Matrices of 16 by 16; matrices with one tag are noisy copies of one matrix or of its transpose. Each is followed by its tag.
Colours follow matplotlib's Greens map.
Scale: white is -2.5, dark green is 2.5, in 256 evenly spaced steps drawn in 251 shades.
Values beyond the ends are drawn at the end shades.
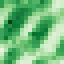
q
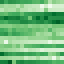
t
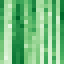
t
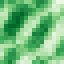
q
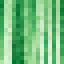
t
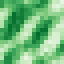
q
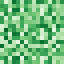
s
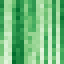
t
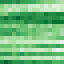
t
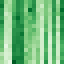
t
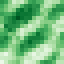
q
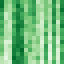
t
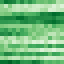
t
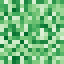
s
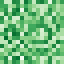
s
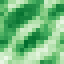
q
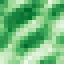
q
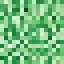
s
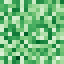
s
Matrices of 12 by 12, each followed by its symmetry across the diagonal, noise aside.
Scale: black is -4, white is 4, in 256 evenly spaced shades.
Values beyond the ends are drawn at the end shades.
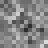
symmetric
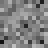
symmetric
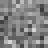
antisymmetric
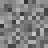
symmetric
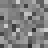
antisymmetric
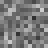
symmetric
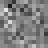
antisymmetric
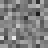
antisymmetric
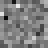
antisymmetric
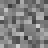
antisymmetric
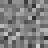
antisymmetric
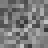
symmetric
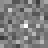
symmetric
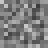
symmetric
